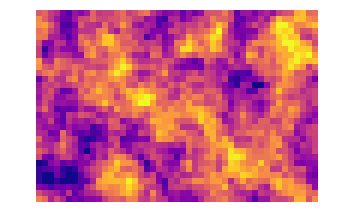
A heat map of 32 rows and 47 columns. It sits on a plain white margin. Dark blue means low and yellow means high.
The field is mottled with small blotches. The ninth with the lowest average is the bottom left. No row or column stands out. Overall the values sit about 50% of the way up the scale. The values follow a bell shape. The halves do not mirror each other.
